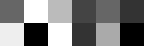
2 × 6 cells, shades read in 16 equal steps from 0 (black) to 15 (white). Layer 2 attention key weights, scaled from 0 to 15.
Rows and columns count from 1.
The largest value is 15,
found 2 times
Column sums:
20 15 26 7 16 3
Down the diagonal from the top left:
6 0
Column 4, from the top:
4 3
